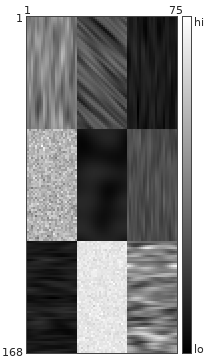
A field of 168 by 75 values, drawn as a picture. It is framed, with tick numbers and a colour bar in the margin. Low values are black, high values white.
The table splits into 3 rows of 3 panels. Panel 1,1: middling, streaked downward. Panel 1,2: low, slanting down to the right. Panel 1,3: very low, streaked downward, faint in contrast. Panel 2,1: high, fine-grained. Panel 2,2: very low, smooth, faint in contrast. Panel 2,3: low, streaked downward, faint in contrast. Panel 3,1: very low, streaked across, faint in contrast. Panel 3,2: very high, fine-grained, faint in contrast. Panel 3,3: middling, streaked across, strong in contrast.
